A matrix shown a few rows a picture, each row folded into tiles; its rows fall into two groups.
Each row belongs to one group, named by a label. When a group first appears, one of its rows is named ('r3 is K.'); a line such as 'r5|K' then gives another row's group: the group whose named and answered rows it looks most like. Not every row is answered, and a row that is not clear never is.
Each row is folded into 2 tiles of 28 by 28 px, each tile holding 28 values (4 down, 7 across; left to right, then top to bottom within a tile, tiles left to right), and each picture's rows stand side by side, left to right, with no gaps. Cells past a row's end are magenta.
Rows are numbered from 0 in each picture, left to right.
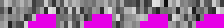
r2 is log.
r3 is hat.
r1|hat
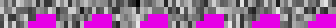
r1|hat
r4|hat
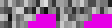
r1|hat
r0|log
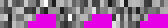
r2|hat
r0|log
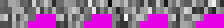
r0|log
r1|log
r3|log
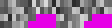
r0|log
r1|log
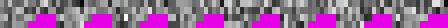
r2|log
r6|hat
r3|log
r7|log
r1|log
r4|hat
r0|log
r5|hat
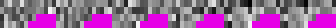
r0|hat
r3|log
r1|hat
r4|log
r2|hat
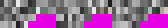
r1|log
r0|hat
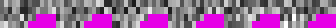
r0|hat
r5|hat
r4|log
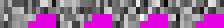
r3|log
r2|log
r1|hat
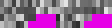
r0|hat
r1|hat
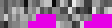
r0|log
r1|hat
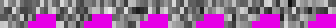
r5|hat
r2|hat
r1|hat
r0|hat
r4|log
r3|hat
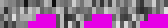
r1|hat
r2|hat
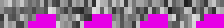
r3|log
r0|hat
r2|hat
